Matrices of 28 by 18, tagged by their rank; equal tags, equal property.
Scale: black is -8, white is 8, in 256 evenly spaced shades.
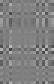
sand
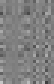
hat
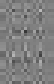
hat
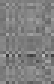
hat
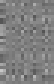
hat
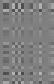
sand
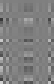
sand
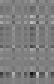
sand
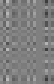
sand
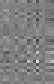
hat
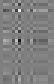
sand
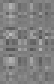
hat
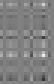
sand
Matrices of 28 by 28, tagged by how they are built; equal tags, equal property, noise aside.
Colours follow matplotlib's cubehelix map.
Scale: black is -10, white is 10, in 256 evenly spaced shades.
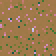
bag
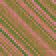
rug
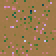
bag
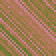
rug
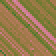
rug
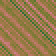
rug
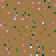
bag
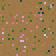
bag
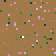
bag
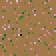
bag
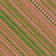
rug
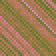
rug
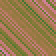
rug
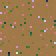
bag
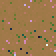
bag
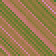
rug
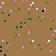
bag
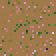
bag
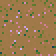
bag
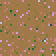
bag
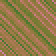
rug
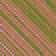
rug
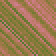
rug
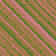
rug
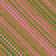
rug
